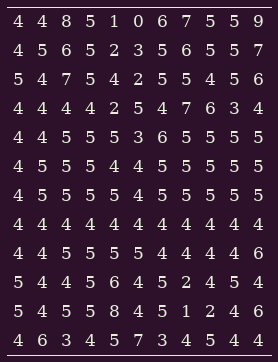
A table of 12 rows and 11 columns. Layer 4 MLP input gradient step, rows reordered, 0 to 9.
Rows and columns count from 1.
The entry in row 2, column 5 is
2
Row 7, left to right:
4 5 5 5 5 4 5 5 5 5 5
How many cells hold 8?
2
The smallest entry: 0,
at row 1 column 6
